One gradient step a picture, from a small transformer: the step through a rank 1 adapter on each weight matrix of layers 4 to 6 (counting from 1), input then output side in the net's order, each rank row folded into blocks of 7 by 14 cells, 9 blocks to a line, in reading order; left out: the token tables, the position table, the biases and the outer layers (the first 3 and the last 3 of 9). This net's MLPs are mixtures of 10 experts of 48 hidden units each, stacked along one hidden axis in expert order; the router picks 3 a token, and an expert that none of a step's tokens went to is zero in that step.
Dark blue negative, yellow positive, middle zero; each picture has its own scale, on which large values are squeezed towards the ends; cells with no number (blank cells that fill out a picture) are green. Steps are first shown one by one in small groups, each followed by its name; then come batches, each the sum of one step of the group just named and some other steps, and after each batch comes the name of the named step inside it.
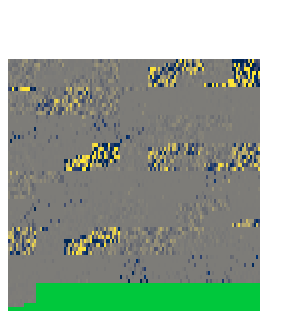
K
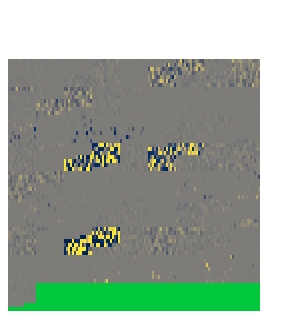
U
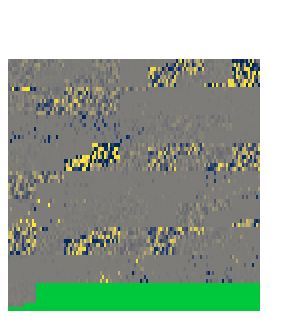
K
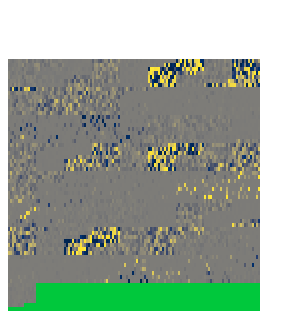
K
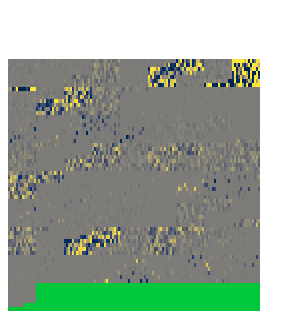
K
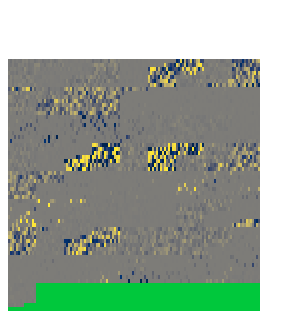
K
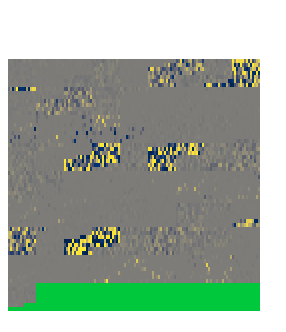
U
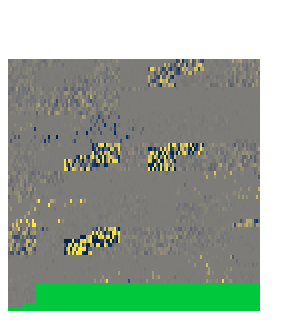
U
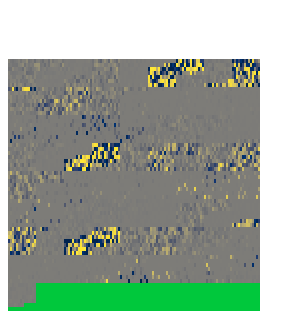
K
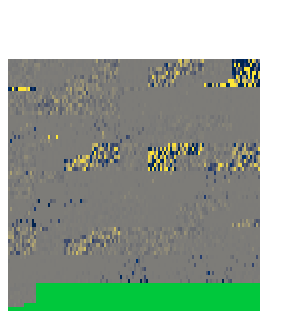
K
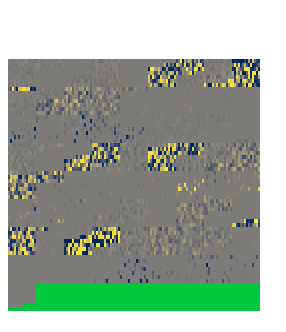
K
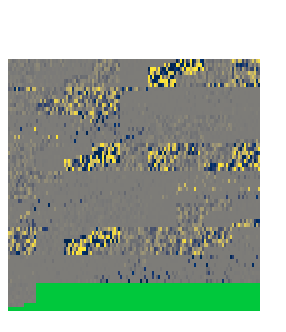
K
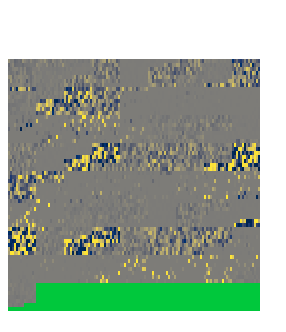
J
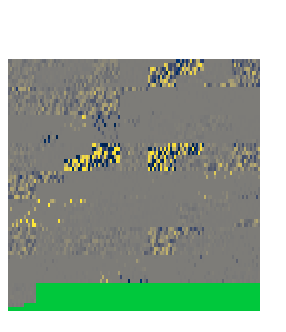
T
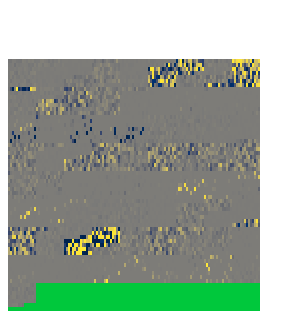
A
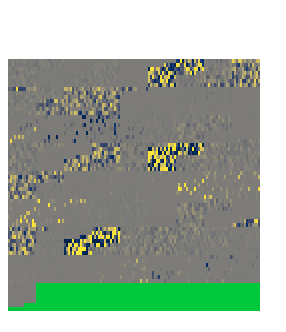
T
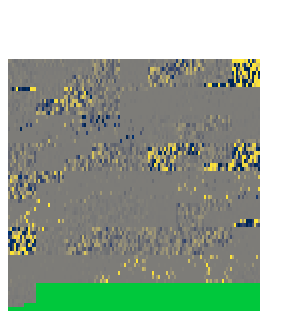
J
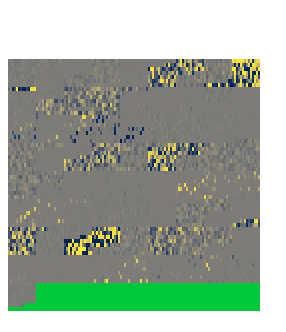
A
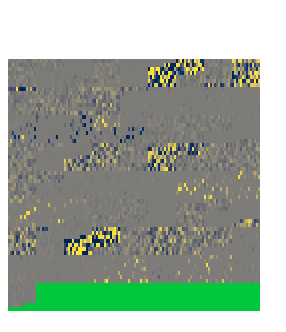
A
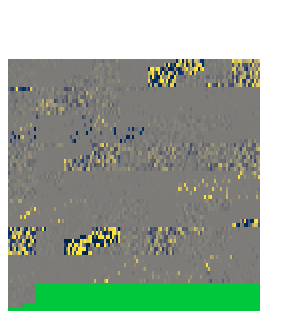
A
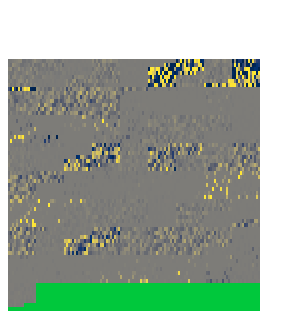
T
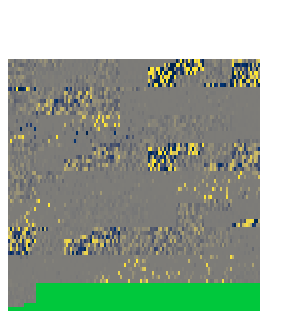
J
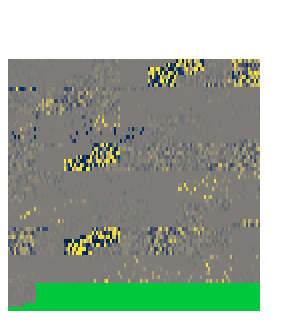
A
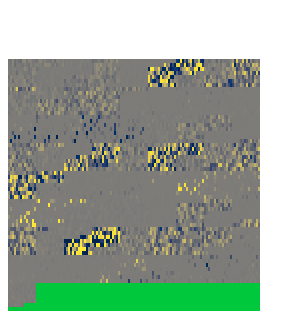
T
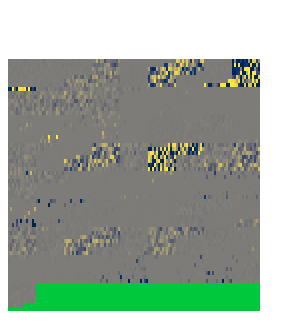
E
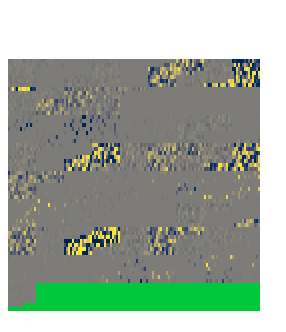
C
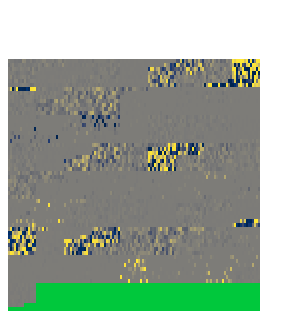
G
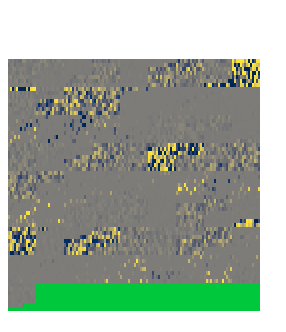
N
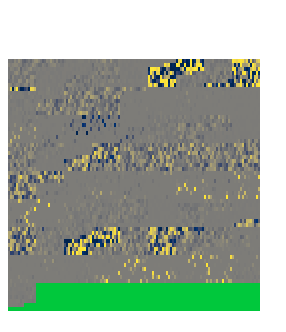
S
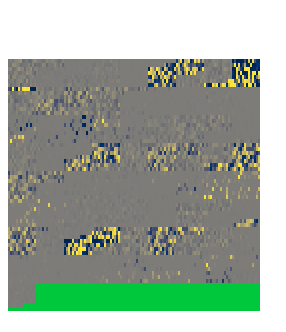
C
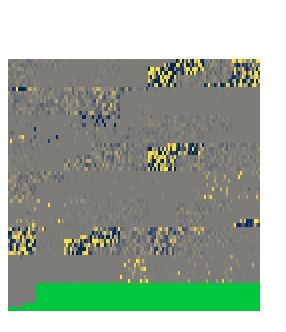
G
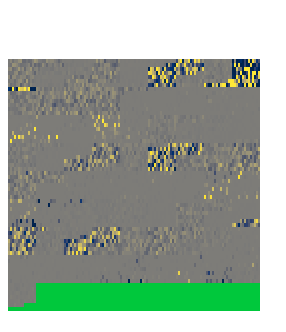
E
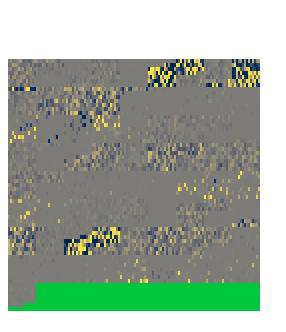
N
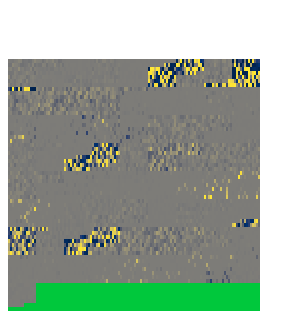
S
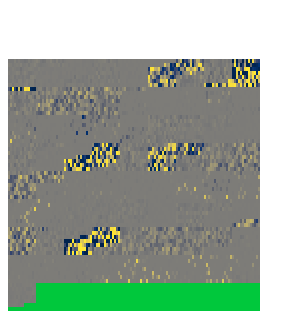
S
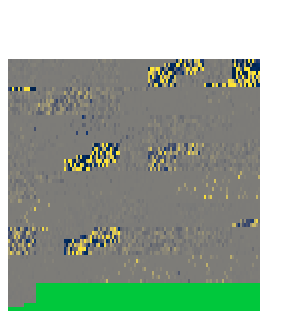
S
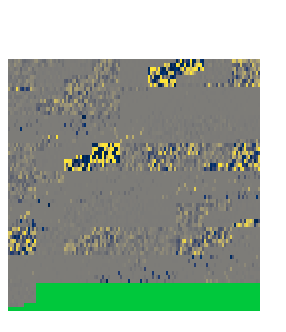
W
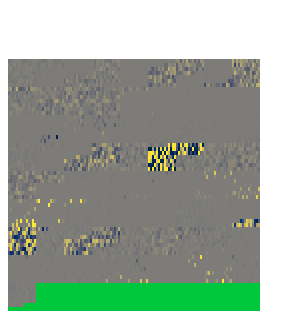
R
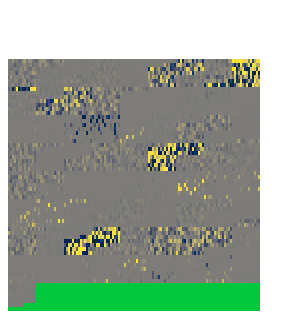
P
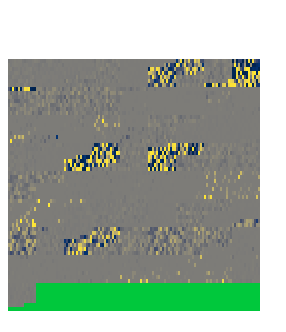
R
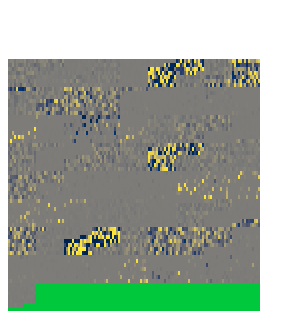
P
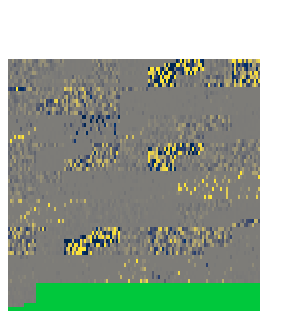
P
